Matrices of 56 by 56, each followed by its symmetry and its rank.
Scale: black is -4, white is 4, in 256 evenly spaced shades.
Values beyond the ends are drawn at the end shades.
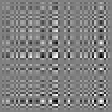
symmetric, rank one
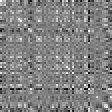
symmetric, rank five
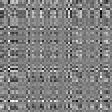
antisymmetric, rank two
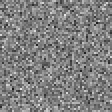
neither, full rank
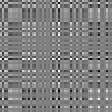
symmetric, rank one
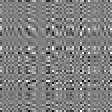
antisymmetric, rank two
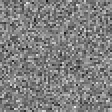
neither, full rank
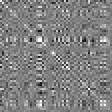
symmetric, rank five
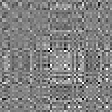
symmetric, rank three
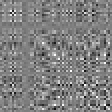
symmetric, rank three
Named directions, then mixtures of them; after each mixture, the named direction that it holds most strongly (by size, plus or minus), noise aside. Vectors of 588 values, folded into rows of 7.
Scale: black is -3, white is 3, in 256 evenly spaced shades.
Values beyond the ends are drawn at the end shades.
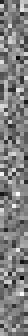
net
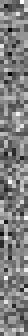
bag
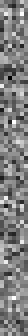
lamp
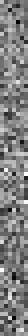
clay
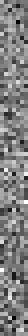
clay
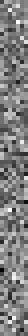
clay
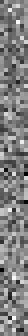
clay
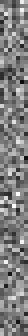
lamp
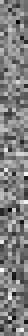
clay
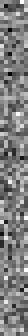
bag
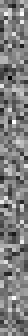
lamp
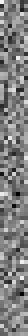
net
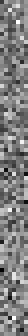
clay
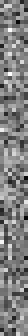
bag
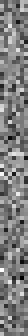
net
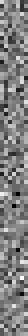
net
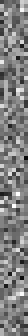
net
